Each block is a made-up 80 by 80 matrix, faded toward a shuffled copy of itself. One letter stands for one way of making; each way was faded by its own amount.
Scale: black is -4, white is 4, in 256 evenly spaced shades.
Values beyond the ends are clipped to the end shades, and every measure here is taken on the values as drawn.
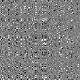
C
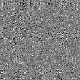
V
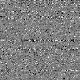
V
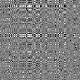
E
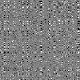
C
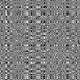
E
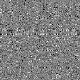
V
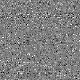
V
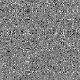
V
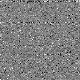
V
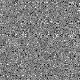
V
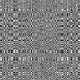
E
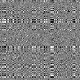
E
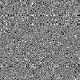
V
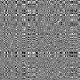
E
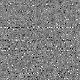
V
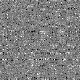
V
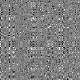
C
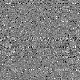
V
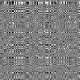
E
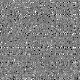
V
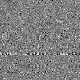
V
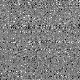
V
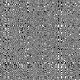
C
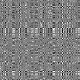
E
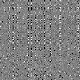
C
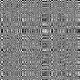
E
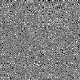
V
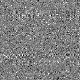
V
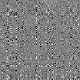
C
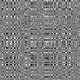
E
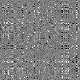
C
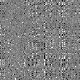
C
